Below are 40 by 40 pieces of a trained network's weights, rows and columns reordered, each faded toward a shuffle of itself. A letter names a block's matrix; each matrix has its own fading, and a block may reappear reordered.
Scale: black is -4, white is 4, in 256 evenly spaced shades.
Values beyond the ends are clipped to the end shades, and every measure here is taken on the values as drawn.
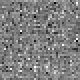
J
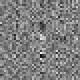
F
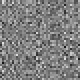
F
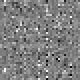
J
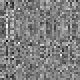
F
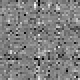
J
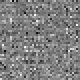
J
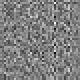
F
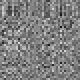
F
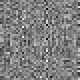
F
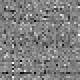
J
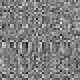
F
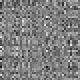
F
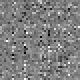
J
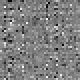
J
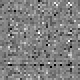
J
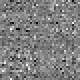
J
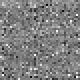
J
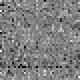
J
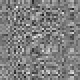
F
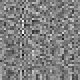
F
